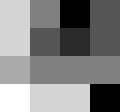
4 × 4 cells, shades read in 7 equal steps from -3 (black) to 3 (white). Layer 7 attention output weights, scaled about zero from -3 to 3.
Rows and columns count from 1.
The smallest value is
-3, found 2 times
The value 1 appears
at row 3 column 1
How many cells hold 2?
4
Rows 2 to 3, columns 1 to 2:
2 -1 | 1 0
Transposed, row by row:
2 2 1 3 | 0 -1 0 2 | -3 -2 0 2 | -1 -1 0 -3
